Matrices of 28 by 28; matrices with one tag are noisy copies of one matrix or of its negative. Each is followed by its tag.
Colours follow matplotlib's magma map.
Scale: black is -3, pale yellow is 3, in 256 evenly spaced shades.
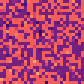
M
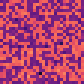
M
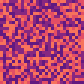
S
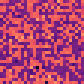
M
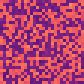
S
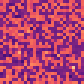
M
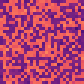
S
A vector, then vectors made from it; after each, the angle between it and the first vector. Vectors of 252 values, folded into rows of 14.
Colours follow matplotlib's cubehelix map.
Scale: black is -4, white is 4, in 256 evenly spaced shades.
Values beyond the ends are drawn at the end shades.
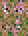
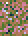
partly aligned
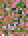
partly opposed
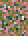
partly aligned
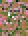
orthogonal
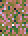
orthogonal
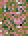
partly aligned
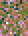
partly opposed
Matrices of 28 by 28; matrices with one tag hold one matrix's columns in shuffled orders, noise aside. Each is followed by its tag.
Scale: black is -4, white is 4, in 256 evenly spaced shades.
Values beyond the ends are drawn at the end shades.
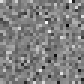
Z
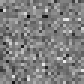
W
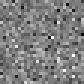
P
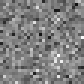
P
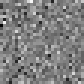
Z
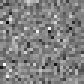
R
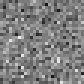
P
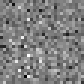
P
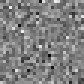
Z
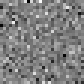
Z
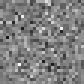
R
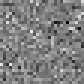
R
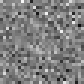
Z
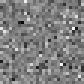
R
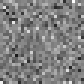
Z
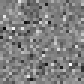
R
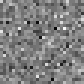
R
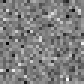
W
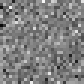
Z
